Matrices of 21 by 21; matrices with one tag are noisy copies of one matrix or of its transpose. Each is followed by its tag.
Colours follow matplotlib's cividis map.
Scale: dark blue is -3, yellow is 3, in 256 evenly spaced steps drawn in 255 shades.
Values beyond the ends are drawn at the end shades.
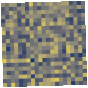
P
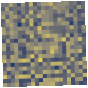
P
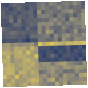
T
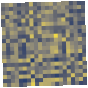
P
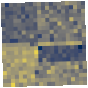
T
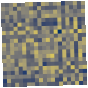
P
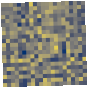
P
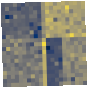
T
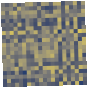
P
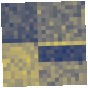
T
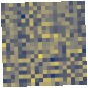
P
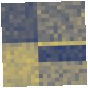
T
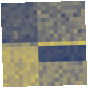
T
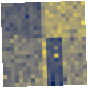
T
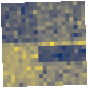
T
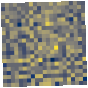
P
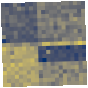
T
